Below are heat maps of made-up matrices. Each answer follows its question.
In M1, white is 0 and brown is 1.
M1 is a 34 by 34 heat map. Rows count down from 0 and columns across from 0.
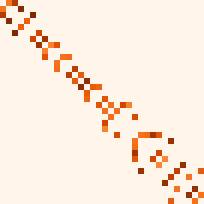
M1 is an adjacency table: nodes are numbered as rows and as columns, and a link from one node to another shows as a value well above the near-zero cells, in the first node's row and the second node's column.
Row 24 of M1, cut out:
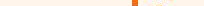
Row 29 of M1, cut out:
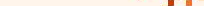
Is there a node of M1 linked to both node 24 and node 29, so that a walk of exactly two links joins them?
no
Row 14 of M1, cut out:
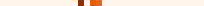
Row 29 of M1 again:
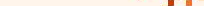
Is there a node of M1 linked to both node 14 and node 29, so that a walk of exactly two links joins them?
no
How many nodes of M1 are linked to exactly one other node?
8
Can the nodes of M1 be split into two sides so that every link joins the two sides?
no
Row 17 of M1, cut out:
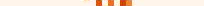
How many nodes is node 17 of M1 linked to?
4
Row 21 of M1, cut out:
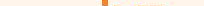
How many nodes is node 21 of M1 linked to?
1
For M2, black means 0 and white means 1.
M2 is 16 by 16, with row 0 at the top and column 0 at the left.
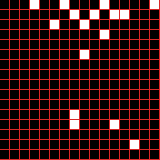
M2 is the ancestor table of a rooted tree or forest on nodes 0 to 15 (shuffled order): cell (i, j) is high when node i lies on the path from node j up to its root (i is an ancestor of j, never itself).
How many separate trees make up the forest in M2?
5
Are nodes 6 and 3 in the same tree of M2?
yes
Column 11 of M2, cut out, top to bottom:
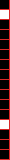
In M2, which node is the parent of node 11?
12
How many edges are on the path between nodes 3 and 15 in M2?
2
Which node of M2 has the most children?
0
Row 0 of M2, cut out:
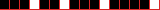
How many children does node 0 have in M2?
3
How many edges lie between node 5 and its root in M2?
1
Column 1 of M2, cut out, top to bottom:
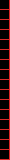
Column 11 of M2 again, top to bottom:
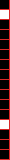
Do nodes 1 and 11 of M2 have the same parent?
no
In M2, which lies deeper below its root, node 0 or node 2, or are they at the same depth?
the same depth
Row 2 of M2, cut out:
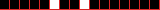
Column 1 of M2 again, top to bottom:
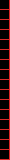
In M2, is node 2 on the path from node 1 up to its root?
no
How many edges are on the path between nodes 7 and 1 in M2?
3
